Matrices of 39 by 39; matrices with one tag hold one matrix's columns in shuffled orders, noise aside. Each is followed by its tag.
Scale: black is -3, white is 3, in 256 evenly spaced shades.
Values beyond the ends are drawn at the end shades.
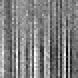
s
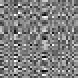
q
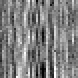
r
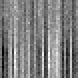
s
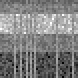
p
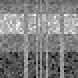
p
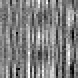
r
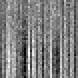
s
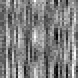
r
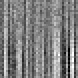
s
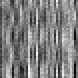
r
